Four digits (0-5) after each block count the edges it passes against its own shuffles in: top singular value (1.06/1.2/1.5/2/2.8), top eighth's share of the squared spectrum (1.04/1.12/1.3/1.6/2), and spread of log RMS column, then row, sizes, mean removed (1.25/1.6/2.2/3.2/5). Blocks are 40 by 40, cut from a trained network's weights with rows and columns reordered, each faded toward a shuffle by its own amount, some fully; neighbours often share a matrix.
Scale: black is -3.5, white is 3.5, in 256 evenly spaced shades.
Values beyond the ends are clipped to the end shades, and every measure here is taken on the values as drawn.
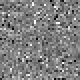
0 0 0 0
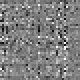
3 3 3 1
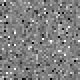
0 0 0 0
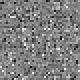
1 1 0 1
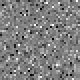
0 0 0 0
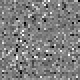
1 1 1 0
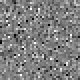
0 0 0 0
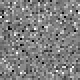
0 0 0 0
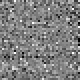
1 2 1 0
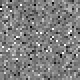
1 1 0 0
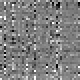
2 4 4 1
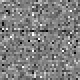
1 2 2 1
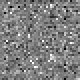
1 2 1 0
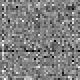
2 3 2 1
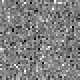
1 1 0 1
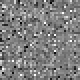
2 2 2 0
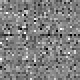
2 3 2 1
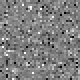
1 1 0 0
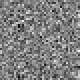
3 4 1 1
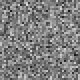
1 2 0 0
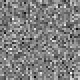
2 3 1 0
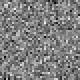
2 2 0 0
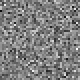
2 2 0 0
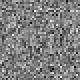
3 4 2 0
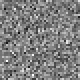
2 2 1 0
